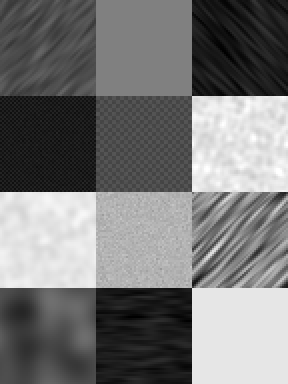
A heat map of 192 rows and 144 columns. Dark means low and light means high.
It is made of 4 by 3 panels. Panel 1,1: low, slanting up to the right, faint in contrast. Panel 1,2: middling, flat. Panel 1,3: very low, slanting down to the right, faint in contrast. Panel 2,1: very low, checkered, faint in contrast. Panel 2,2: low, checkered, faint in contrast. Panel 2,3: very high, blotchy, faint in contrast. Panel 3,1: very high, blotchy, faint in contrast. Panel 3,2: high, fine-grained, faint in contrast. Panel 3,3: middling, slanting up to the right, strong in contrast. Panel 4,1: low, smooth. Panel 4,2: very low, streaked across, faint in contrast. Panel 4,3: very high, flat.
